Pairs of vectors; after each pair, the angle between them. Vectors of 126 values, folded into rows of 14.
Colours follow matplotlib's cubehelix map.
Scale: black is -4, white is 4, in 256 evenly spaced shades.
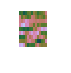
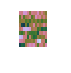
nearly opposite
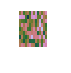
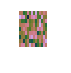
nearly parallel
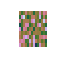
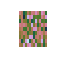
partly opposed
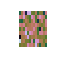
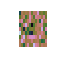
orthogonal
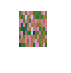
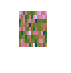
partly opposed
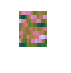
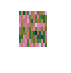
partly opposed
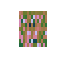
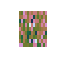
nearly opposite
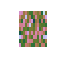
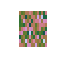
partly opposed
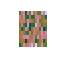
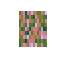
nearly parallel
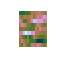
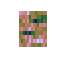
nearly opposite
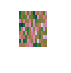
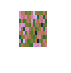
nearly opposite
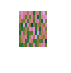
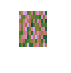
partly aligned
